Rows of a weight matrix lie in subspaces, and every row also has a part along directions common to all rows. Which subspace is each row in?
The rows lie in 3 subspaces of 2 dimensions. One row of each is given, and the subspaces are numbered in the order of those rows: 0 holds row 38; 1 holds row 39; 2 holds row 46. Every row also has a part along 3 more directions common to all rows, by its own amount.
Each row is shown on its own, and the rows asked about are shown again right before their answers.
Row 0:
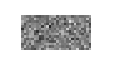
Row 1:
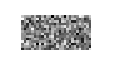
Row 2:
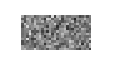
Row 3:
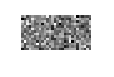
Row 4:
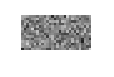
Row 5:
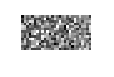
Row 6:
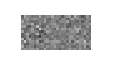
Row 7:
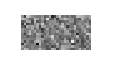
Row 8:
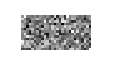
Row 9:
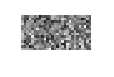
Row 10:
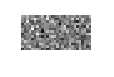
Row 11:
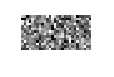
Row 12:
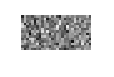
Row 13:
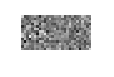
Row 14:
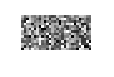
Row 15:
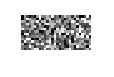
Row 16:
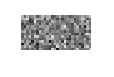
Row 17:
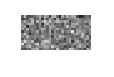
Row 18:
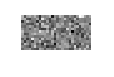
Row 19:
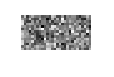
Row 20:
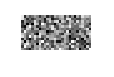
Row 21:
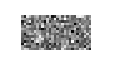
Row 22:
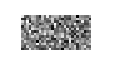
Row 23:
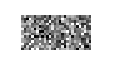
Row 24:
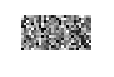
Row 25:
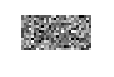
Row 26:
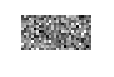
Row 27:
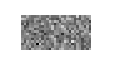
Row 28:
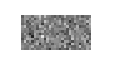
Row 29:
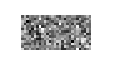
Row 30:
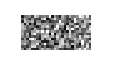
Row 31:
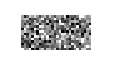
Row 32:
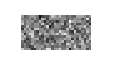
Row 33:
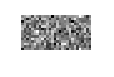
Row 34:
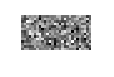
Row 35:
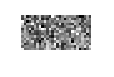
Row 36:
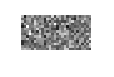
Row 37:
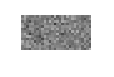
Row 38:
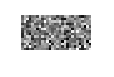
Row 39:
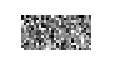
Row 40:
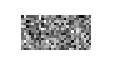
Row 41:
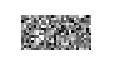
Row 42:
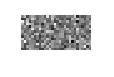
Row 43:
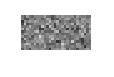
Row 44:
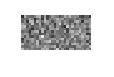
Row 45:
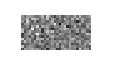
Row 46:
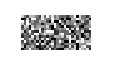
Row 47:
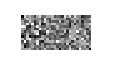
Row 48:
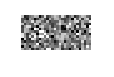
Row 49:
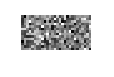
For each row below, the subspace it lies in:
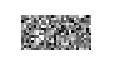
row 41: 1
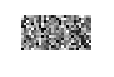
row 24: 0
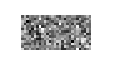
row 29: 0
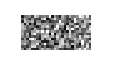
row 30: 1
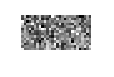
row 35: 1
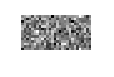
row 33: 1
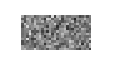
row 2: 1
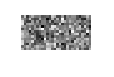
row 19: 0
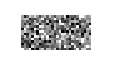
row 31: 0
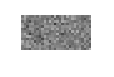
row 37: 1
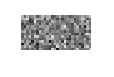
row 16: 0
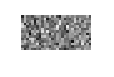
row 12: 1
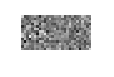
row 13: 2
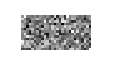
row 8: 1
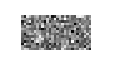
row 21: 2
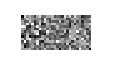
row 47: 2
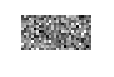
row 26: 0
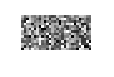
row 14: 0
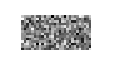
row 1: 1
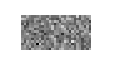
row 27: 2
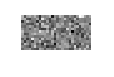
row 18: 1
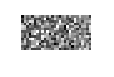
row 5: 1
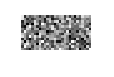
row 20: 2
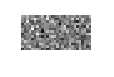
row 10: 2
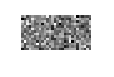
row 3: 2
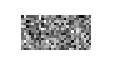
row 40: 0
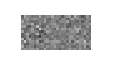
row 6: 2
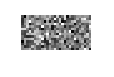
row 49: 1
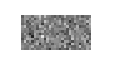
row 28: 0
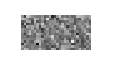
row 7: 2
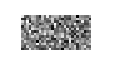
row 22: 2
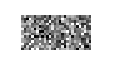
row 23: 0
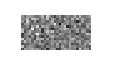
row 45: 2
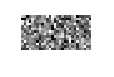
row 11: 2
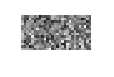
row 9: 0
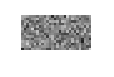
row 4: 1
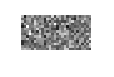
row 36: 1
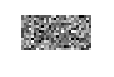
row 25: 0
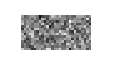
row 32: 0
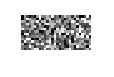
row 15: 1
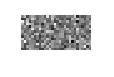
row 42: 2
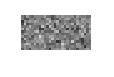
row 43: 2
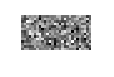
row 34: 0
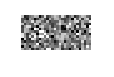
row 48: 2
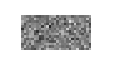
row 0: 0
